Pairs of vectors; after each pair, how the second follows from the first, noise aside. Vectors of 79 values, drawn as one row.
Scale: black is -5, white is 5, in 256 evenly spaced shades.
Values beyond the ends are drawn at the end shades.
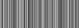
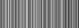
shuffled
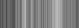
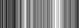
scaled up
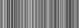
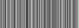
shuffled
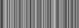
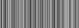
sign-scrambled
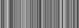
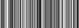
scaled up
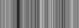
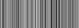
shuffled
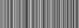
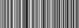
scaled up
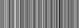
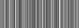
sign-scrambled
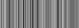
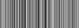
shuffled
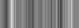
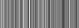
shuffled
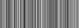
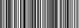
scaled up
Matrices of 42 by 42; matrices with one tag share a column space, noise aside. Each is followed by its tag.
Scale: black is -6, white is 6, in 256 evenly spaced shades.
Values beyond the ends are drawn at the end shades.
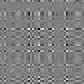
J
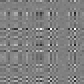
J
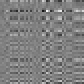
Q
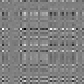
J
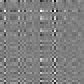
Q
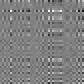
Q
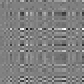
J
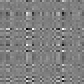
J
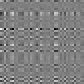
J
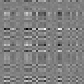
J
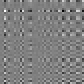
Q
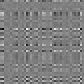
J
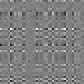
J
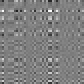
Q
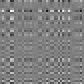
Q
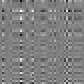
Q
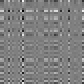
Q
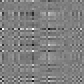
J
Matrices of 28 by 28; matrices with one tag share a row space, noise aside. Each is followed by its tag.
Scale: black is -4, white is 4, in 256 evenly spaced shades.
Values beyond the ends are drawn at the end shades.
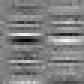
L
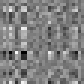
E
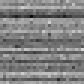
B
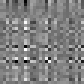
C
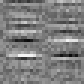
L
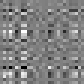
E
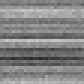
B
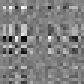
E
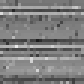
B
